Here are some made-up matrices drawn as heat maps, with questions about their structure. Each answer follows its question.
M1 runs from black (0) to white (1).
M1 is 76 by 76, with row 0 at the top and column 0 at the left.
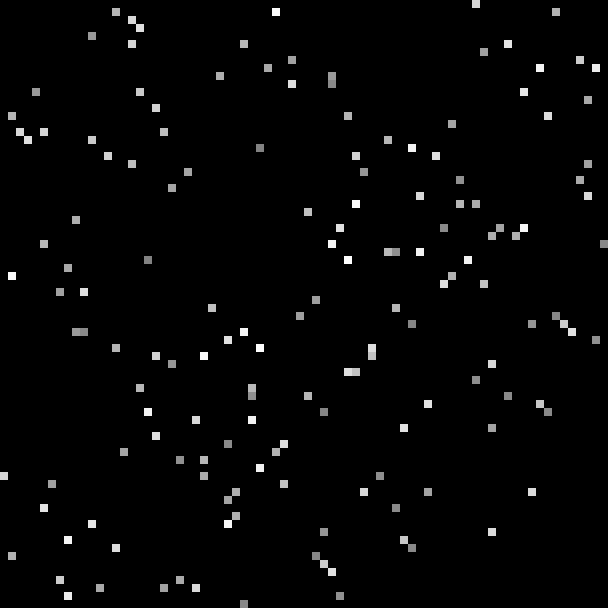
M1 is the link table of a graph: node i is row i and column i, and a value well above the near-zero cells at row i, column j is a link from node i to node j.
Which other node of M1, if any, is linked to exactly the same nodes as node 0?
node 47
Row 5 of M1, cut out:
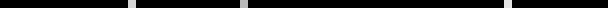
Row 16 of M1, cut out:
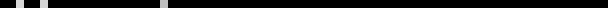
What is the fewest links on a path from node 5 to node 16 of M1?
1
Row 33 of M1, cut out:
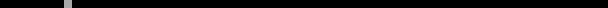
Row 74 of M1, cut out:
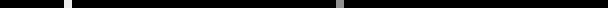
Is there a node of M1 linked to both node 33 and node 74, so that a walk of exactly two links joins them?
yes
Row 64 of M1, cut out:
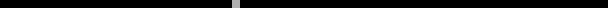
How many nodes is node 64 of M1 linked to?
1
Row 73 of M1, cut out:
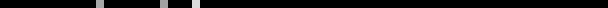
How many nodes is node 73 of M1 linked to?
3
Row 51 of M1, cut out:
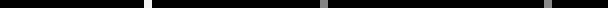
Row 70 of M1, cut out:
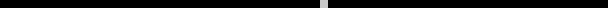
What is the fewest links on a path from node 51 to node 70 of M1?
2
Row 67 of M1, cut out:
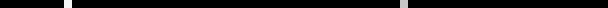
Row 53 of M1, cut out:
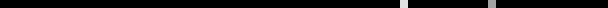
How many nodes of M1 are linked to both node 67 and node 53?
1
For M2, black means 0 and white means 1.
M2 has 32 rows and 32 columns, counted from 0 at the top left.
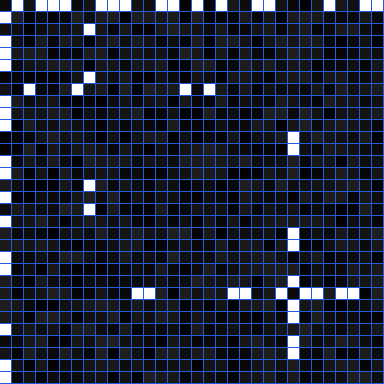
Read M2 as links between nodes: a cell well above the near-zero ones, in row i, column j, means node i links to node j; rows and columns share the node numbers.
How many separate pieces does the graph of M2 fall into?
3
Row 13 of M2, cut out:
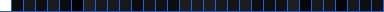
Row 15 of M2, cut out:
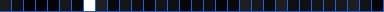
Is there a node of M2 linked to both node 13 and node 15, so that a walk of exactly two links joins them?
no
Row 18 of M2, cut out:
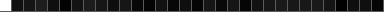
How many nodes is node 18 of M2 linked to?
1
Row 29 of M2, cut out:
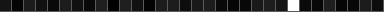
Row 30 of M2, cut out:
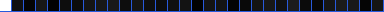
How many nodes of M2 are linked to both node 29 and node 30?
0
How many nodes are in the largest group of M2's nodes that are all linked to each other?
2
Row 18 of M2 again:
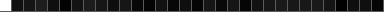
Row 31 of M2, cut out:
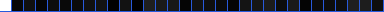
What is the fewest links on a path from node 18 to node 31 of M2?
2
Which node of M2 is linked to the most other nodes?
node 0
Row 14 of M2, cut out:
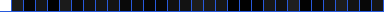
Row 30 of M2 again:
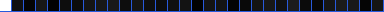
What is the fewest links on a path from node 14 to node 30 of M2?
2
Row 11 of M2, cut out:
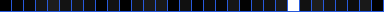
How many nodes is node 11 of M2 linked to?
1
